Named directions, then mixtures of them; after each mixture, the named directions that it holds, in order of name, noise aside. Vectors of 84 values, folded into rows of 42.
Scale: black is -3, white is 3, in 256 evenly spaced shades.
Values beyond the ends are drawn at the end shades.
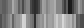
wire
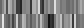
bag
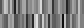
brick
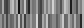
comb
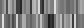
bag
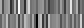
brick, comb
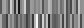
brick, comb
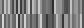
bag, comb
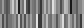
comb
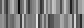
bag, comb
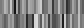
brick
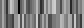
bag, comb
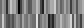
bag, comb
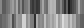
wire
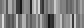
bag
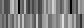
comb, wire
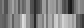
wire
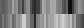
wire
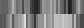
wire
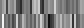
bag
